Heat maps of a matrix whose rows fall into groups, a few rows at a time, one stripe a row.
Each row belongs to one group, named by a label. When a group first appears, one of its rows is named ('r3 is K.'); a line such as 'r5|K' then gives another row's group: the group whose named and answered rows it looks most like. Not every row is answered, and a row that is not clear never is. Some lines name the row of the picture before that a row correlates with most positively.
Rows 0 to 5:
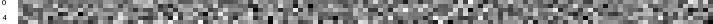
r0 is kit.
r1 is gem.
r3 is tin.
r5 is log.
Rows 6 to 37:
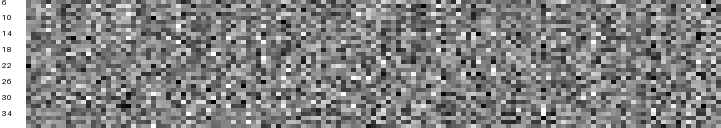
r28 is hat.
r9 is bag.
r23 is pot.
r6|bag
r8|log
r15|tin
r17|hat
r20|kit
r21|kit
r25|bag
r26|gem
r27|tin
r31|tin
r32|bag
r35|hat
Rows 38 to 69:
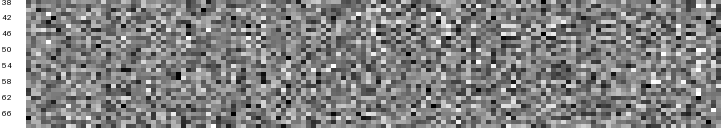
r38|hat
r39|kit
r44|hat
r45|log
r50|kit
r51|log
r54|pot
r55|tin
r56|gem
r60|tin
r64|hat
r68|bag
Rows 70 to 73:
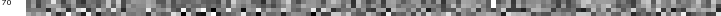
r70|pot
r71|pot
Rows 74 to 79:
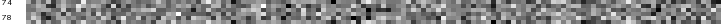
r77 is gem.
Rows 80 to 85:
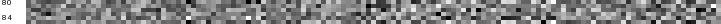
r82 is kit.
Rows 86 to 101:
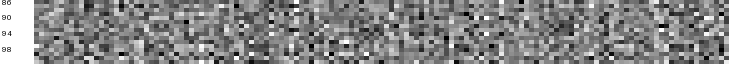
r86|pot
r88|pot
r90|kit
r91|gem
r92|kit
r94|kit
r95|bag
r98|log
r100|tin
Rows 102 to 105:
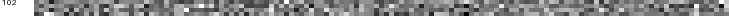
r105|log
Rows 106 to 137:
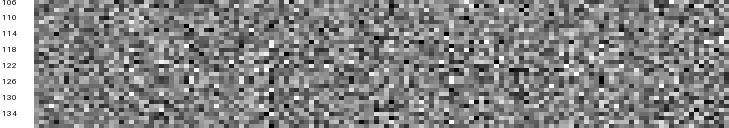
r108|pot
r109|hat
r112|gem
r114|bag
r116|kit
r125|gem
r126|gem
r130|pot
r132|log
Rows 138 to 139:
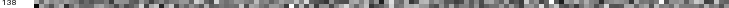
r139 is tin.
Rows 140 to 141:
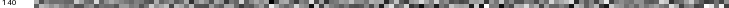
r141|kit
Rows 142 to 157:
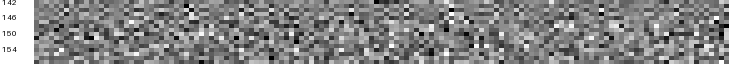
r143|gem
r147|bag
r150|log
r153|kit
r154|pot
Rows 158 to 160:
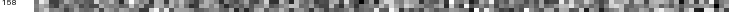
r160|kit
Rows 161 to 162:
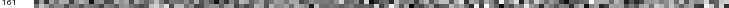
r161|pot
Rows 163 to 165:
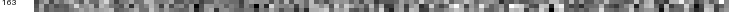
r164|hat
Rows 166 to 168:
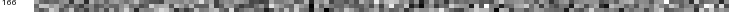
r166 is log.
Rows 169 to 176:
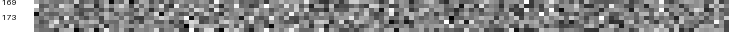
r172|tin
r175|gem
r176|tin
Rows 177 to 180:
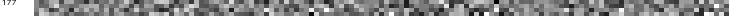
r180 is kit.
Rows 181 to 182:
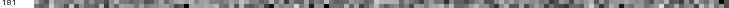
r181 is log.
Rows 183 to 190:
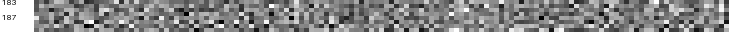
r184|kit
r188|tin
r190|hat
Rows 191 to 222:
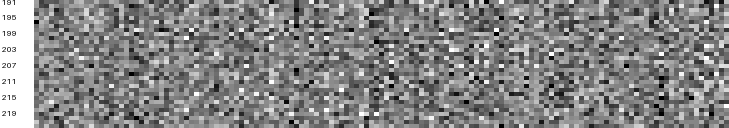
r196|tin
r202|kit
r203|hat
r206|kit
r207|pot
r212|hat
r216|log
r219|bag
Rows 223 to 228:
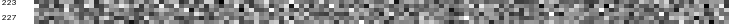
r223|tin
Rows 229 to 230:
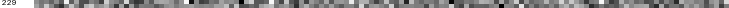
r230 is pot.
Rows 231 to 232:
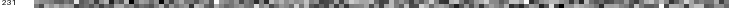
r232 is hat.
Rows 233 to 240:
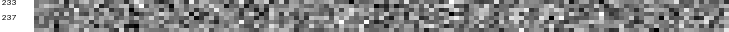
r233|gem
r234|log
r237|hat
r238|pot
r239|bag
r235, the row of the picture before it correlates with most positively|231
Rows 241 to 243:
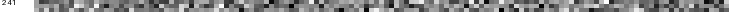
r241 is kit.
